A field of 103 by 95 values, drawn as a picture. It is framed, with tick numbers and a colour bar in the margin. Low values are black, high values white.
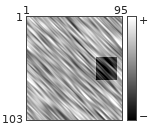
Odd patch: lower, in the middle right. Grain: diagonal, down to the right. Ninth with the lowest average: middle right.
